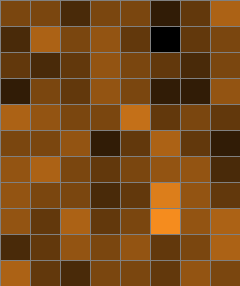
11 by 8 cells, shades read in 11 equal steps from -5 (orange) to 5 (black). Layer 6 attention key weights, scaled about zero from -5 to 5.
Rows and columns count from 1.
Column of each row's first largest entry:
6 6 2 1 6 4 8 4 2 1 3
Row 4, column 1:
3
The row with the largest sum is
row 4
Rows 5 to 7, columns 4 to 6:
0 -3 1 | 3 1 -2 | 1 0 -1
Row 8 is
-1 0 0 2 1 -4 -1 1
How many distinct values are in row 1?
5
